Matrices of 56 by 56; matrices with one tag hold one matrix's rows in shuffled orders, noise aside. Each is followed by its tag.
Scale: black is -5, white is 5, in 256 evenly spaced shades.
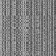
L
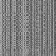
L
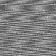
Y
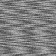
Y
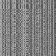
L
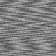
Y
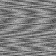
Y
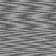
Y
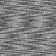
Y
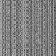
L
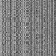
L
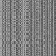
L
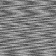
Y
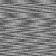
Y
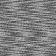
Y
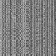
L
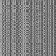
L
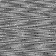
Y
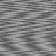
Y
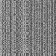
L
